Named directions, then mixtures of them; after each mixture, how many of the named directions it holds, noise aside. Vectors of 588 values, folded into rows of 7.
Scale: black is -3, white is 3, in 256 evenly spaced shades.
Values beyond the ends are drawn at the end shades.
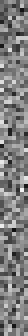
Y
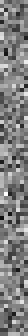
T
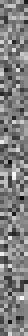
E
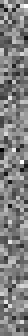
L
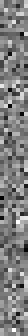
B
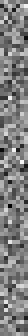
one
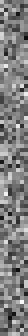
one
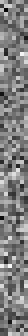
three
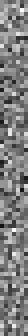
one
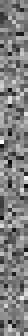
three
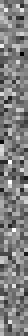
three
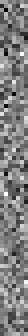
three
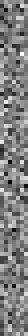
three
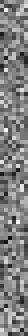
three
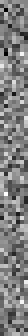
three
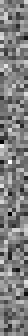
three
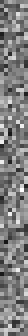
three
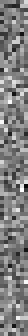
three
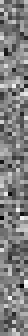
two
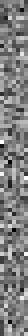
two
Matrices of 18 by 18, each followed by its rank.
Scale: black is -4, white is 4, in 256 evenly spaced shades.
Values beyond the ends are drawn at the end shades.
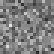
full rank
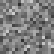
full rank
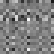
two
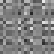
two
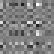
two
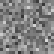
full rank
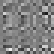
two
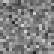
full rank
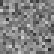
full rank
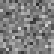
full rank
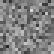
full rank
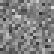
full rank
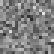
full rank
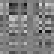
two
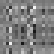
two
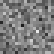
full rank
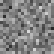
full rank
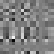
two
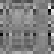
two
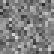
full rank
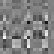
two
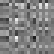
two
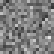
full rank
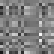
two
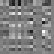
two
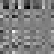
two
